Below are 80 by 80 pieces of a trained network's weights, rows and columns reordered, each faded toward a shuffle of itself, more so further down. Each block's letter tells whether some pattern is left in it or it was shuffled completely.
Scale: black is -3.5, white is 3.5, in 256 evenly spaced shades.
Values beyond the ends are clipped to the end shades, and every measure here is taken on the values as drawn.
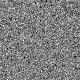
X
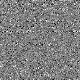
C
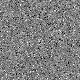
X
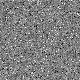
X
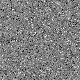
X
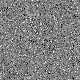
X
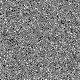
X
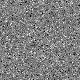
X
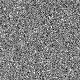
X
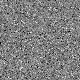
X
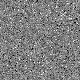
X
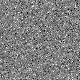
X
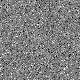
X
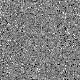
C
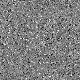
C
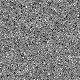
X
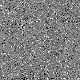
C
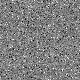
X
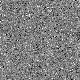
X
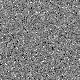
X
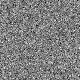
X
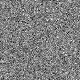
C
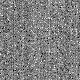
C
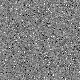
X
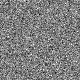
X
